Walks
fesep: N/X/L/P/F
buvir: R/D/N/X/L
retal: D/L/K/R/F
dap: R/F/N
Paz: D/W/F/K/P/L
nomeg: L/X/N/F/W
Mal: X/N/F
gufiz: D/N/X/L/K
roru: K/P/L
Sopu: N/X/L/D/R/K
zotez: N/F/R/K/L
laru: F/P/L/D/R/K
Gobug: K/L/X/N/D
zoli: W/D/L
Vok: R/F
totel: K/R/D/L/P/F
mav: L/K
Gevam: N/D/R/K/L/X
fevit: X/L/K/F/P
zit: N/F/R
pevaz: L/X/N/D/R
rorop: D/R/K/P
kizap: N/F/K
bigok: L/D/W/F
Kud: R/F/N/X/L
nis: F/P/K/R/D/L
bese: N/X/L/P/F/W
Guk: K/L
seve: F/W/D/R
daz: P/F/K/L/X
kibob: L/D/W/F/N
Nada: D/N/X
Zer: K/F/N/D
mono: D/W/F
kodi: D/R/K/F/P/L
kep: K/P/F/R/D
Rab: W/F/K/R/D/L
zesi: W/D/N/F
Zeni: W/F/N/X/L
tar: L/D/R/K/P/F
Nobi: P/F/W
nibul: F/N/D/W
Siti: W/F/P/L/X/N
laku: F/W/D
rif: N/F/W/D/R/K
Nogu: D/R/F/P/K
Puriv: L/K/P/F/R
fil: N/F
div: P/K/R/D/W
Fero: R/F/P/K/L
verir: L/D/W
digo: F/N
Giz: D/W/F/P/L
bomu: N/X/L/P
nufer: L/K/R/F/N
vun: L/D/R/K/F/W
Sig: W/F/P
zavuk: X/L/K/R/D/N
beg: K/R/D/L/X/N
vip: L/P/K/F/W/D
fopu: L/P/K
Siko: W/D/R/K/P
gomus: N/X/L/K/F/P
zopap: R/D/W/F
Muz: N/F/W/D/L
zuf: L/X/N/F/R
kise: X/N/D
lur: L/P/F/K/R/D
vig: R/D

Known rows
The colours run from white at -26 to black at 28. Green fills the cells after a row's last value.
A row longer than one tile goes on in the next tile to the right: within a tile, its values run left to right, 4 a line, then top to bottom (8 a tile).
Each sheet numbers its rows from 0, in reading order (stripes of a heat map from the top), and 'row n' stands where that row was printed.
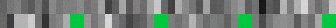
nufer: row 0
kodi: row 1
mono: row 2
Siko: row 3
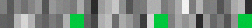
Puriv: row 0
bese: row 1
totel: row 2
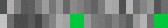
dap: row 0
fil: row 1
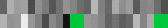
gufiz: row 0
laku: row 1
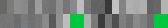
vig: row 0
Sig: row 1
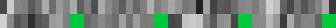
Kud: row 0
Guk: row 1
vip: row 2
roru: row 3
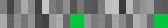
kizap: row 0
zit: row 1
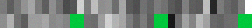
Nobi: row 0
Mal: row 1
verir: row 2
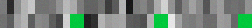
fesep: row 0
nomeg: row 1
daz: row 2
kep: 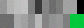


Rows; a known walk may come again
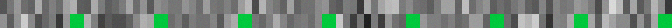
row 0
Paz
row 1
dap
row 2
vig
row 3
mono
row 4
Siti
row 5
fil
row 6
nufer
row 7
Sopu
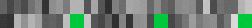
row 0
zuf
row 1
Zeni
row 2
zopap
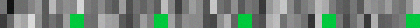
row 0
tar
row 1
mav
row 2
kizap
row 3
bese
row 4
zoli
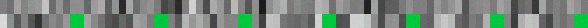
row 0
Fero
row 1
Zer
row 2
Gevam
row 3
gomus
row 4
vip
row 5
Puriv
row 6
fevit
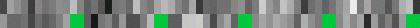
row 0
buvir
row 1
zesi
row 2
lur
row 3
nibul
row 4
totel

